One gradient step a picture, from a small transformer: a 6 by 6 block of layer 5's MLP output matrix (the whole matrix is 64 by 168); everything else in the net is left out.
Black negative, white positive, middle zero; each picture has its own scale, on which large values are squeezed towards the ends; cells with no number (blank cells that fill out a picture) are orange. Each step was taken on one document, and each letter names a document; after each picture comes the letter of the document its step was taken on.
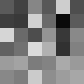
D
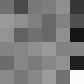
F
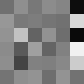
F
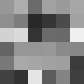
F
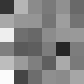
D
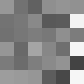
F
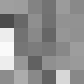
D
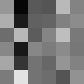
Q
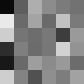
D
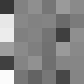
D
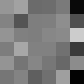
F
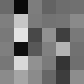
Q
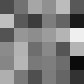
F
